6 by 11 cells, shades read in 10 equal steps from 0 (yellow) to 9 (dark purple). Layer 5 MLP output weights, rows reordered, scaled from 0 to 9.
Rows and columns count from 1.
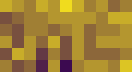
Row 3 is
5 6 4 4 5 4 3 5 4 4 3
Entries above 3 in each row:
4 5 9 4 8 7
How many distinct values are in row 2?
5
